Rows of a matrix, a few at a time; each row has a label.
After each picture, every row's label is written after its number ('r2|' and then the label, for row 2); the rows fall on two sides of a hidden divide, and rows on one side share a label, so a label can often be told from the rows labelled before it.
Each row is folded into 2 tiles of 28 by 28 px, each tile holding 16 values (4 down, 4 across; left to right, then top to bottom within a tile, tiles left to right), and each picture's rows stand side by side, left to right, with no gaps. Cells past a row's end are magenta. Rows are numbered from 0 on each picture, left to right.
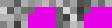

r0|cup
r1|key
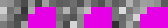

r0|cup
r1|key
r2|key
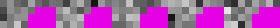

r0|key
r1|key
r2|key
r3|key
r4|cup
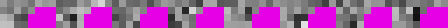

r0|cup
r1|cup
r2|key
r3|key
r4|cup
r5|cup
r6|cup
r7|cup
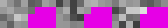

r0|key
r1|cup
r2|key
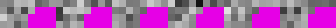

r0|cup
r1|key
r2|cup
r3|key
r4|cup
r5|key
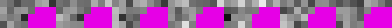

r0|cup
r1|cup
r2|cup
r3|key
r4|key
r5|cup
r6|cup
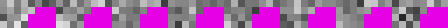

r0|key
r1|cup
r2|cup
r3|key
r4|cup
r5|key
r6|cup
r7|cup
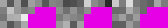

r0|key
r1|cup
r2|key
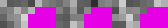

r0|key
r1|key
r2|key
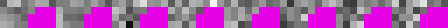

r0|cup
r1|cup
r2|cup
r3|cup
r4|cup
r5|key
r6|key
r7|key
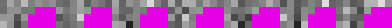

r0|cup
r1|key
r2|cup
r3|key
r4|cup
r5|cup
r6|cup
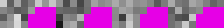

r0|key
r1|key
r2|key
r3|key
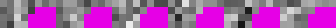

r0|key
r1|key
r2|key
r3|key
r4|cup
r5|cup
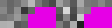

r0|cup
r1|key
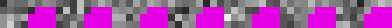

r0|cup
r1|key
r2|cup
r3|key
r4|cup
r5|key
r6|cup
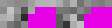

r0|cup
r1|key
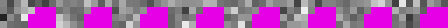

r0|key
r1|cup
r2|key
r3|key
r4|key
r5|key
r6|cup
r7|cup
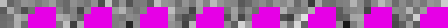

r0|key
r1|cup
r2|cup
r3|cup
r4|key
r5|key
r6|key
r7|key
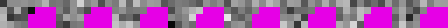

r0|cup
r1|key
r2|cup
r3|key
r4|cup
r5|cup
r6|key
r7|cup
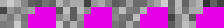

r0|key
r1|key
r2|key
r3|key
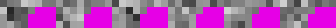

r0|cup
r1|key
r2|cup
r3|cup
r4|cup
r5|key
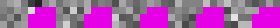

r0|key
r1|cup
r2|cup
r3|cup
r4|key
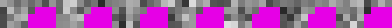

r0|key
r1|key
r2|key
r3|key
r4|cup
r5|key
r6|key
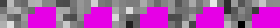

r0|cup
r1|cup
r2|cup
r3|key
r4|cup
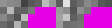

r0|key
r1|cup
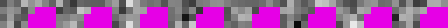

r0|cup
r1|key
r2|key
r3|cup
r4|key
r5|cup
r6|key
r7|key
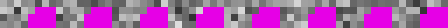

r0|key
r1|key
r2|key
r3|cup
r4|cup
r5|key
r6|key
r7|cup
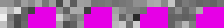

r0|cup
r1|cup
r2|cup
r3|key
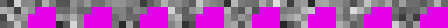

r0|key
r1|key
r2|key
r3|cup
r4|cup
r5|key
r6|cup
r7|cup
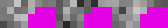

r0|key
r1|key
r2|key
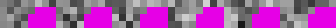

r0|cup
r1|cup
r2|cup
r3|key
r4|cup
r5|key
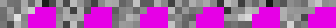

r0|key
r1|key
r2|key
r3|cup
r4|key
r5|cup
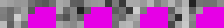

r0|key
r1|cup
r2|key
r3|key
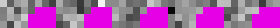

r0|key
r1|key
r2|cup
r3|key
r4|key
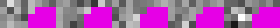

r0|cup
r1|cup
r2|key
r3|key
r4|key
